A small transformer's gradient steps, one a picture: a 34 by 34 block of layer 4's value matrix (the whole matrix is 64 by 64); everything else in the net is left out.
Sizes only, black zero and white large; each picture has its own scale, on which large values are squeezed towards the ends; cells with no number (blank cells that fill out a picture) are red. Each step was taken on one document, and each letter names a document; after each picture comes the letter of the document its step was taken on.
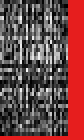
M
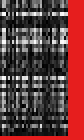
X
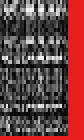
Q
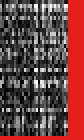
X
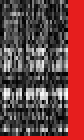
Q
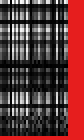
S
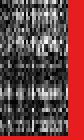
M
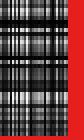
S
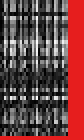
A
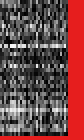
A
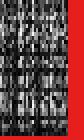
M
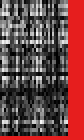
X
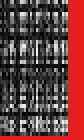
A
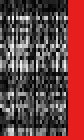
A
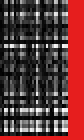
A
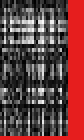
Q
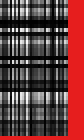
S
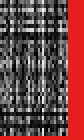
Q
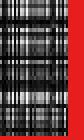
S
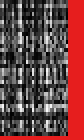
M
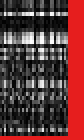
Q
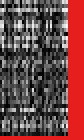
X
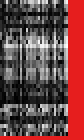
M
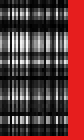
S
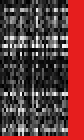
A
